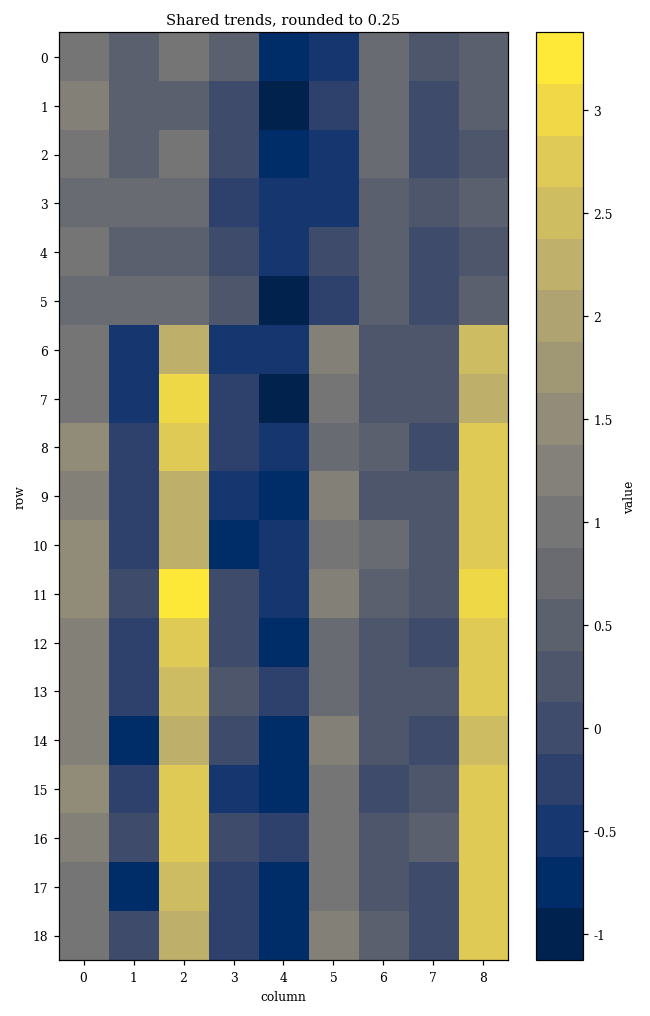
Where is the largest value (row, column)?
11 2
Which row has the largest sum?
11
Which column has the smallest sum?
4
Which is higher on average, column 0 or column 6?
column 0
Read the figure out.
Title: Shared trends, rounded to 0.25
x-axis: column, ticks 0 1 2 3 4 5 6 7 8
y-axis: row, ticks 0 1 2 3 4 5 6 7 8 9 10 11 12 13 14 15 16 17 18 (0 at the top)
Colour bar: value, ticks -1 -0.5 0 0.5 1 1.5 2 2.5 3
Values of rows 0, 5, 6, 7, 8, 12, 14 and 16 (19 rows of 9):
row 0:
1 0.5 1 0.5 -0.75 -0.5 0.75 0.25 0.5
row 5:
0.75 0.75 0.75 0.25 -1 -0.25 0.5 0 0.5
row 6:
1 -0.5 2.25 -0.5 -0.5 1.25 0.25 0.25 2.5
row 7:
1 -0.5 3 -0.25 -1 1 0.25 0.25 2.25
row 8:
1.5 -0.25 2.75 -0.25 -0.5 0.75 0.5 0 2.75
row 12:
1.25 -0.25 2.75 0 -0.75 0.75 0.25 0 2.75
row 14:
1.25 -0.75 2.25 0 -0.75 1.25 0.25 0 2.5
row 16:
1.25 0 2.75 0 -0.25 1 0.25 0.5 2.75
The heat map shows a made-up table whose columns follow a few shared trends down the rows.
